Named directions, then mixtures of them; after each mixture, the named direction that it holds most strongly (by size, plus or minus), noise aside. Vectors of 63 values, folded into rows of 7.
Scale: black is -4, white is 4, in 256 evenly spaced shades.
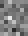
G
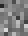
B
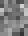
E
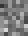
B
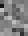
G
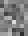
G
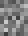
B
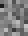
B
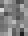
E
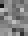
G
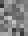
G
